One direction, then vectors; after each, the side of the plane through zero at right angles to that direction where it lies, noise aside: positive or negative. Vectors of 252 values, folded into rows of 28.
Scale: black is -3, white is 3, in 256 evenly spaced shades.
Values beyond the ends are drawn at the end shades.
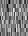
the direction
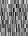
negative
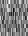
negative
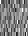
positive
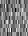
positive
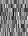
negative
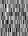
negative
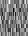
negative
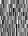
negative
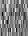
negative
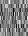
negative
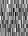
negative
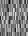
positive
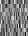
positive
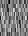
positive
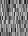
positive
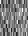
positive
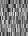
positive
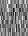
negative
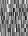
negative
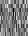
negative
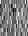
negative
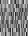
negative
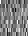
positive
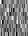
negative
